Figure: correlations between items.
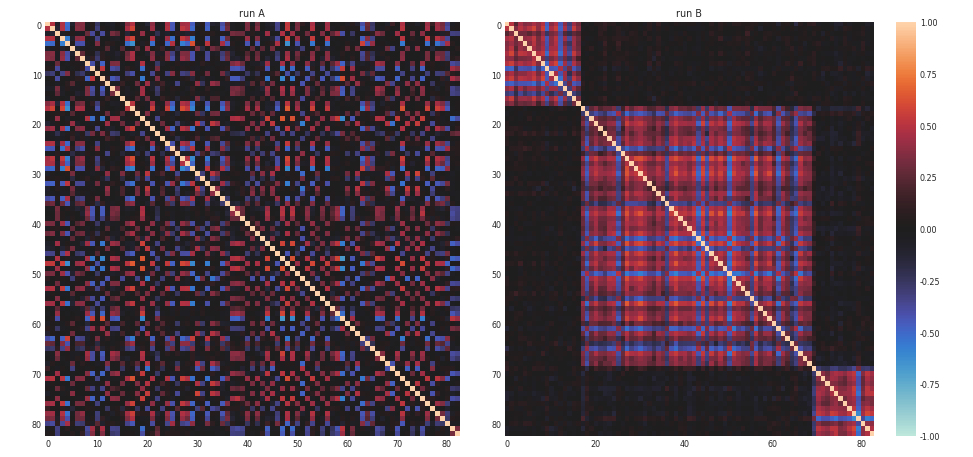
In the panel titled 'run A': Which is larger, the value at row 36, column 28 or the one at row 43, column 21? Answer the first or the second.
the first
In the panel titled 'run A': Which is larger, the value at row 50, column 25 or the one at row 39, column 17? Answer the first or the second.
the second
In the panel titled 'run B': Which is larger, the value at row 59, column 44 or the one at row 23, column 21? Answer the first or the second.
the first
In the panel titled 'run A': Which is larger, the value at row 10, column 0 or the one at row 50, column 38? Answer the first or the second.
the second
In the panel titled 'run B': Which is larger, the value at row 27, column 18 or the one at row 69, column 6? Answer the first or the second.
the second
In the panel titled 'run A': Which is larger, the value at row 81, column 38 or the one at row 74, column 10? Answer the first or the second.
the second
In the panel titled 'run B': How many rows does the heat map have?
83
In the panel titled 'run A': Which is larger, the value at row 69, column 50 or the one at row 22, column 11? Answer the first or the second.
the second
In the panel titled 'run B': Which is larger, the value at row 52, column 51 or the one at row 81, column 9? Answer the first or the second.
the first
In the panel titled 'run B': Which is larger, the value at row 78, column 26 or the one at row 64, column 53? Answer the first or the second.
the first
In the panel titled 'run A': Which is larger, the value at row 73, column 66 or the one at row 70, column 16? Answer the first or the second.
the first
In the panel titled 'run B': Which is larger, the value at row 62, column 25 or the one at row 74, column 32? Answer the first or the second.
the second
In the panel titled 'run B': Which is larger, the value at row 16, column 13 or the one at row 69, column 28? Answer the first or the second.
the first
